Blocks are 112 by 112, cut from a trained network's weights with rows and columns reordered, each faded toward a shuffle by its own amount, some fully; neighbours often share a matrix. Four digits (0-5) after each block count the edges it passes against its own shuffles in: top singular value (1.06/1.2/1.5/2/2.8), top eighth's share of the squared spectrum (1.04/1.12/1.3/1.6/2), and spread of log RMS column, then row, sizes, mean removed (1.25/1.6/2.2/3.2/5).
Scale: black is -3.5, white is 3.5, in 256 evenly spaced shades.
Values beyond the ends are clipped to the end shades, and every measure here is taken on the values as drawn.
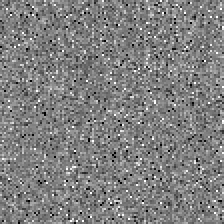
0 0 0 0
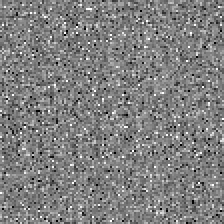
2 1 0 0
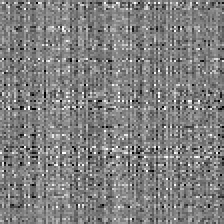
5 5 1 4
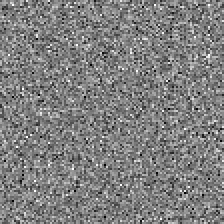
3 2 1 0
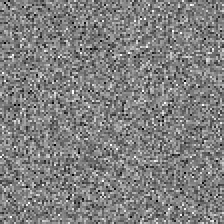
1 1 0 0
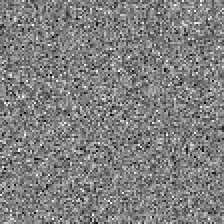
1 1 0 0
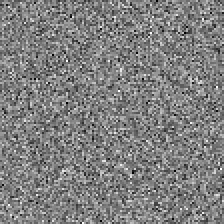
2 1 0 0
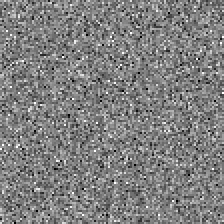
0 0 0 0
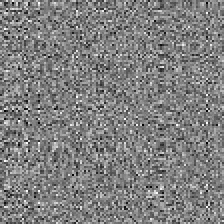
4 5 3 3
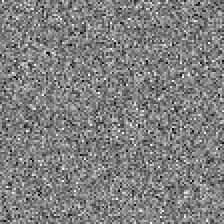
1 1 0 0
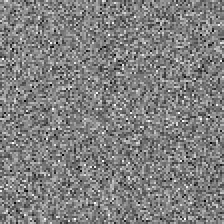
0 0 0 0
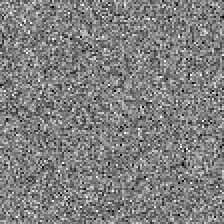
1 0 0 0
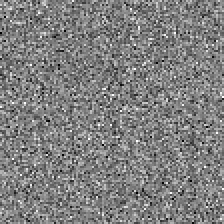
1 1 0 0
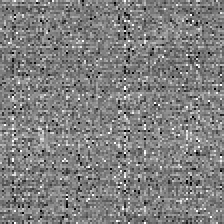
3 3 3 0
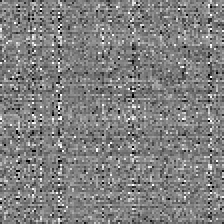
4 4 4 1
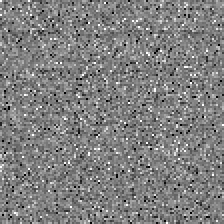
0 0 0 0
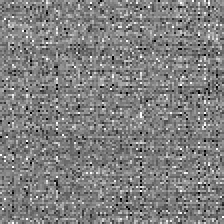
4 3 3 0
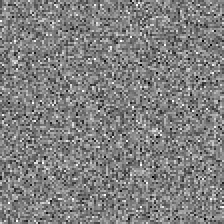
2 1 0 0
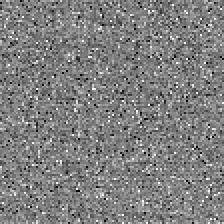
1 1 1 0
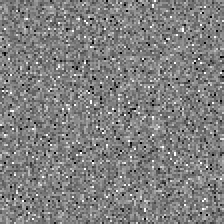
0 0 0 0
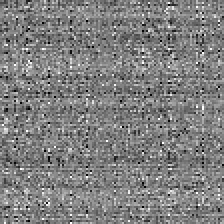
4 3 3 0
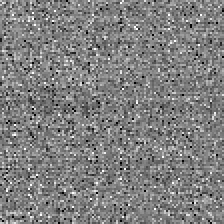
2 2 2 0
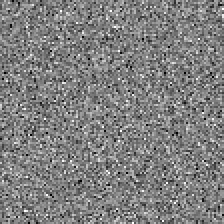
1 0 0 0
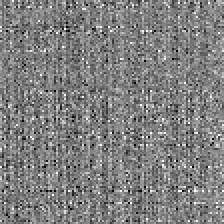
4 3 0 3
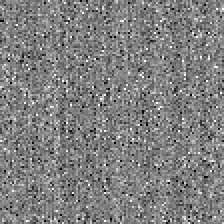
3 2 0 2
